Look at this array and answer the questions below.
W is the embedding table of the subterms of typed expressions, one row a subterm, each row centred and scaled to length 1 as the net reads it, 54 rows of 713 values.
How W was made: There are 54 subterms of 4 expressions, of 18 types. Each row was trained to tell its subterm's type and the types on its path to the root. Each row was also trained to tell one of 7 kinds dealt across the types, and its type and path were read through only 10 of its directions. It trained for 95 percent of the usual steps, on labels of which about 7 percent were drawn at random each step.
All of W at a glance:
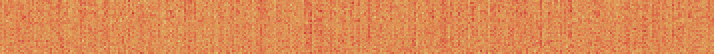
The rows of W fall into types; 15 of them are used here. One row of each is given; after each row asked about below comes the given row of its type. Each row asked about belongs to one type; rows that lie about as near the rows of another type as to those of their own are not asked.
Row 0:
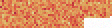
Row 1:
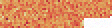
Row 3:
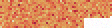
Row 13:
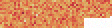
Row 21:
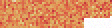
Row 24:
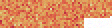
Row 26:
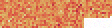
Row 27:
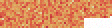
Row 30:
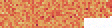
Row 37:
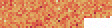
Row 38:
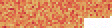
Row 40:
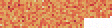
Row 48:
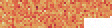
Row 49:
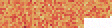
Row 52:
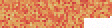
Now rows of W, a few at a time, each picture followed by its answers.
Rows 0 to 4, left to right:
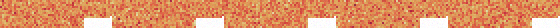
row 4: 24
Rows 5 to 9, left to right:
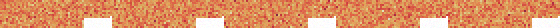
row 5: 37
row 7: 52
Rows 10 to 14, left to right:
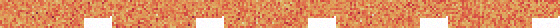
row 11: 1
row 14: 13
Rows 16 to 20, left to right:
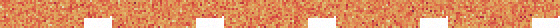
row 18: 24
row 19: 21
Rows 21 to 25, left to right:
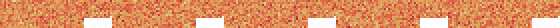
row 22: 52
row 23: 27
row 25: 37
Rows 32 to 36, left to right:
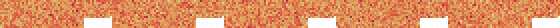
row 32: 13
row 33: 37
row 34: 24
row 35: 30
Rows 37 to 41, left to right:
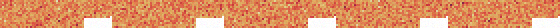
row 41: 27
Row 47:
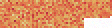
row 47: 30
